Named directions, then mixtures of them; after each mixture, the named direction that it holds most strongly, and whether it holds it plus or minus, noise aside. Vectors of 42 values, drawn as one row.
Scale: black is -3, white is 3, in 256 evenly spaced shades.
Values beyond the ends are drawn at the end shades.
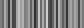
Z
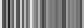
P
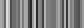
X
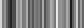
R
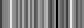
R, minus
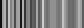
P, minus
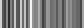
P, plus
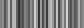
Z, minus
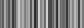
Z, plus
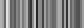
X, plus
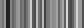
X, minus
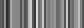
X, minus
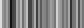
R, plus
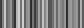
Z, plus
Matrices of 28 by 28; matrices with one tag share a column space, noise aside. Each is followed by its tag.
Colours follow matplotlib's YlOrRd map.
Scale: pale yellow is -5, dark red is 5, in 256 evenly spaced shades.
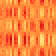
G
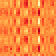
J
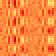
J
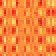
J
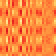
J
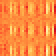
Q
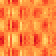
G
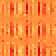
Q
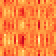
G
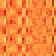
J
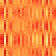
G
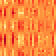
G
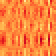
G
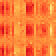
Q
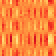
G
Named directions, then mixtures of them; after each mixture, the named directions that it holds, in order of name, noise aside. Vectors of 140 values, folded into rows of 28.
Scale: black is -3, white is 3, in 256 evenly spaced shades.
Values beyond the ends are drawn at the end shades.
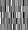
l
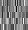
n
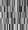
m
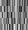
m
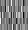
l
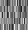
m, n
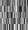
m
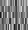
m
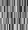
m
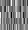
l, m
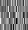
l, n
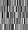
m, n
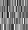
m, n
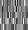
n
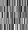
m, n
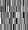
l, n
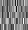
n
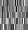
n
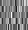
m, n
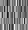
m, n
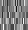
n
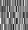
l, n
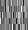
l, m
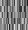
m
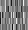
l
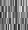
m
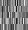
n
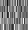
m, n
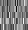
n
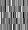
l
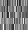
m, n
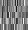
n
